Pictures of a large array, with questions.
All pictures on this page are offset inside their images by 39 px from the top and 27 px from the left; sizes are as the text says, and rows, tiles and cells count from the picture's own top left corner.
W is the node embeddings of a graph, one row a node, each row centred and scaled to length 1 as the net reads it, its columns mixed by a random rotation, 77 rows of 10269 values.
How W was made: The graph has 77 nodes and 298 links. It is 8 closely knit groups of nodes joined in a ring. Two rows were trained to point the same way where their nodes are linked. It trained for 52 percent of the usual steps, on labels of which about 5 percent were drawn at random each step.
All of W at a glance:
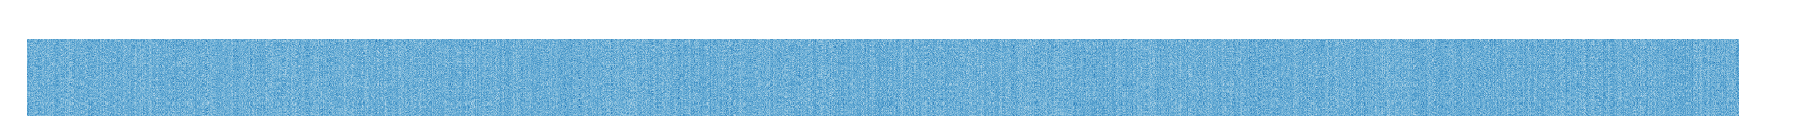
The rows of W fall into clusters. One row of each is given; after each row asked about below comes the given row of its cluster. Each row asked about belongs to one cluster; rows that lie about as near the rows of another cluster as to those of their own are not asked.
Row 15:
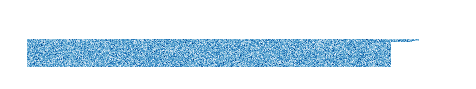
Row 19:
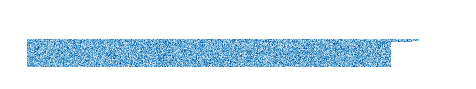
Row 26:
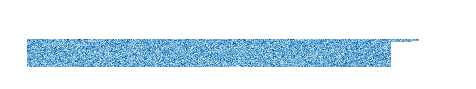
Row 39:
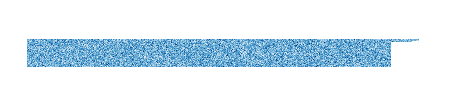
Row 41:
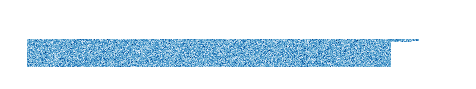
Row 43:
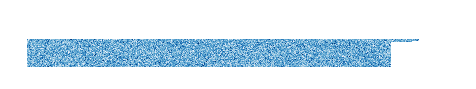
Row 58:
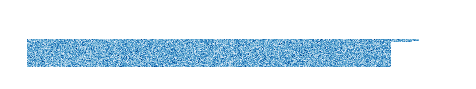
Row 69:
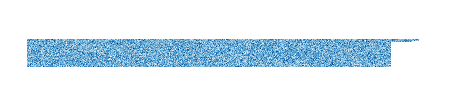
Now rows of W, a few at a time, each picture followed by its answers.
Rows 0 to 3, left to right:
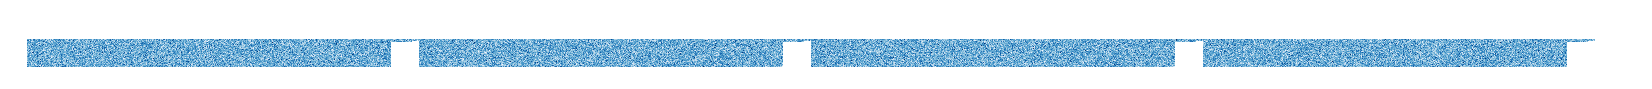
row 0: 19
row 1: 69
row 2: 69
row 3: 39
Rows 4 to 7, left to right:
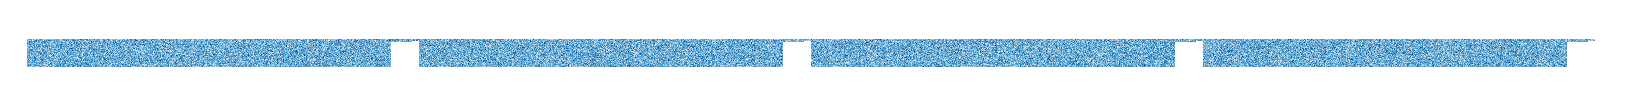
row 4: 41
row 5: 39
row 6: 58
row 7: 15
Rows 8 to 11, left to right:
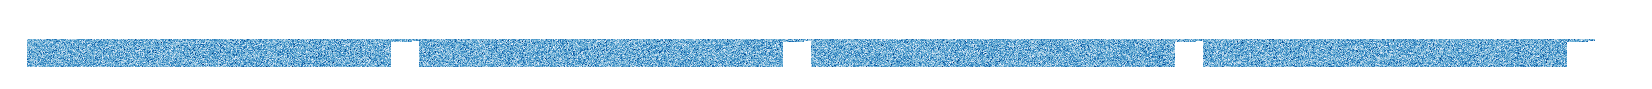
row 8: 41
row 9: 19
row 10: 43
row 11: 58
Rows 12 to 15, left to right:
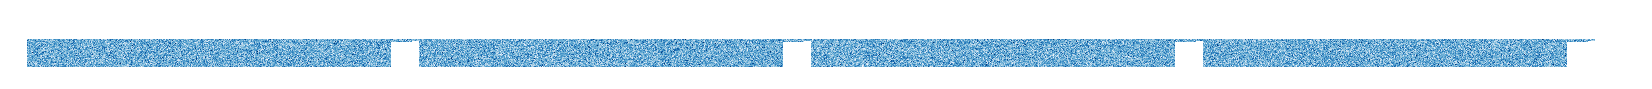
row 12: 19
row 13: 26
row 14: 43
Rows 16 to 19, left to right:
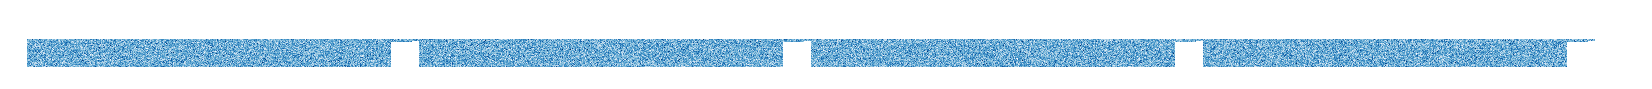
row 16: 58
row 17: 69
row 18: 39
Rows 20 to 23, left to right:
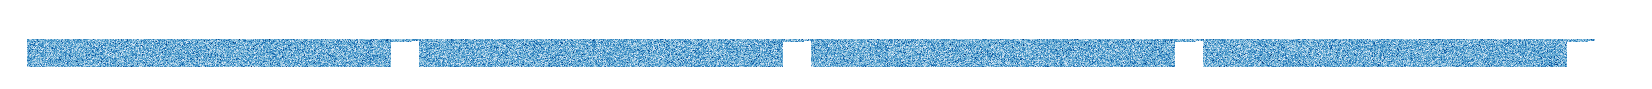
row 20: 26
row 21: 19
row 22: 26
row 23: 43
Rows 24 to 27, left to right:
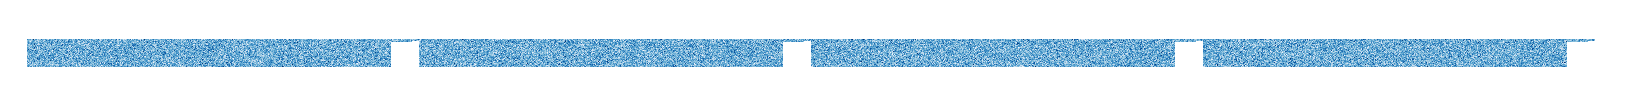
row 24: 39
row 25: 43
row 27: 26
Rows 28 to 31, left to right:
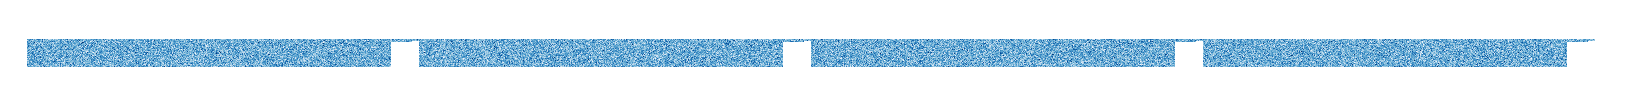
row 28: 69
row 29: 19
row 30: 69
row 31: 39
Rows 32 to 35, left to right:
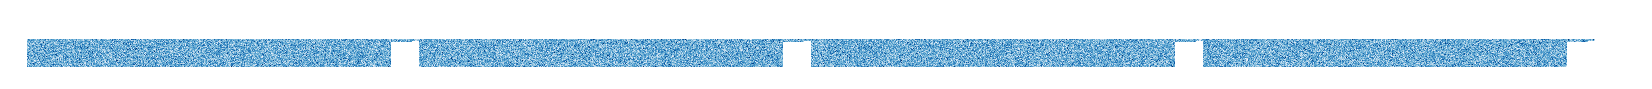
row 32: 15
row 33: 26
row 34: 15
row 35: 69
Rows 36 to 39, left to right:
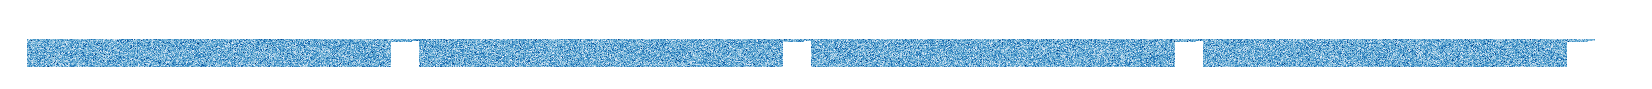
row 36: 43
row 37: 69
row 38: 26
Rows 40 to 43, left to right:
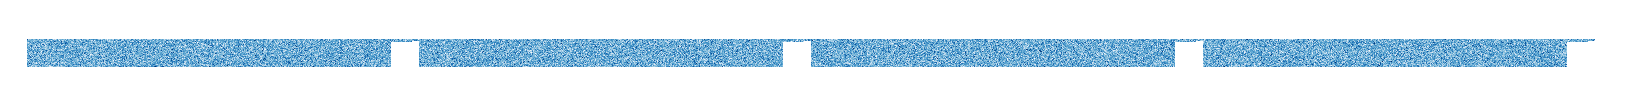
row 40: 58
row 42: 19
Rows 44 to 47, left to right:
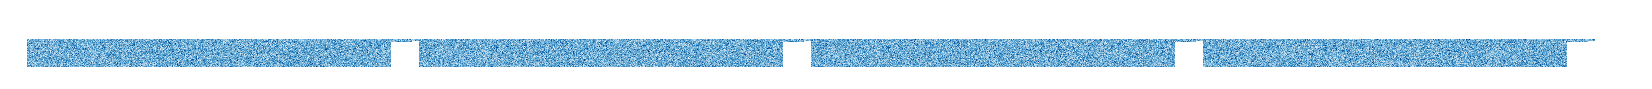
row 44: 19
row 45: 19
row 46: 19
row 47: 26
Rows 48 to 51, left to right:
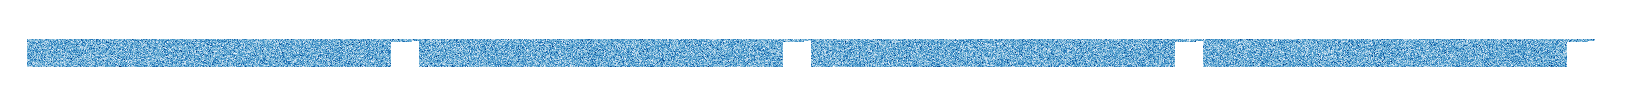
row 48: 58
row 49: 39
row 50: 58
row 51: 43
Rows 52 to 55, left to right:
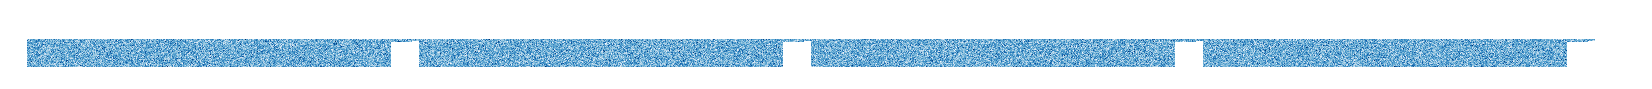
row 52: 19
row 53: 58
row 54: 41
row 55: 39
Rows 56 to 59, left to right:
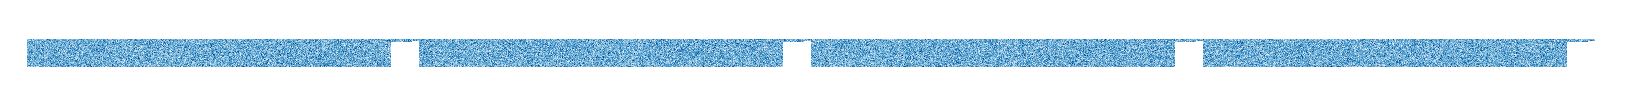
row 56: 41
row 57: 69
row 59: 58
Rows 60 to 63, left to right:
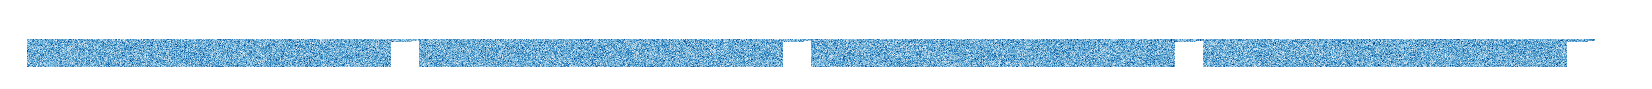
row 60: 39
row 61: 39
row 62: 26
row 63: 43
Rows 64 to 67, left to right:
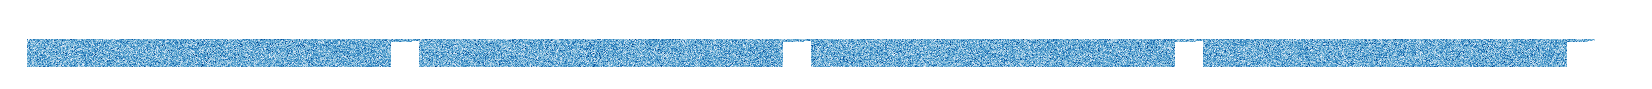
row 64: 43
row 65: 43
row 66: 26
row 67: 39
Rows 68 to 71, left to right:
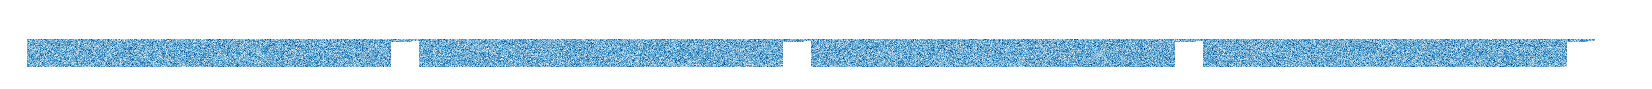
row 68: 39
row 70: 26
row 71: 69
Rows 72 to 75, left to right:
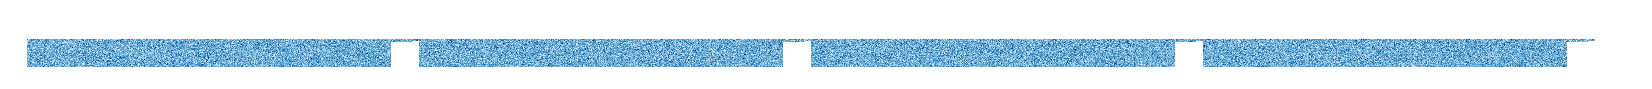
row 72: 43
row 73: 19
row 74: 69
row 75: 26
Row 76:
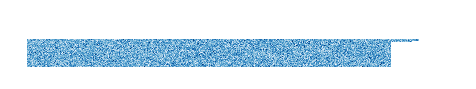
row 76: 43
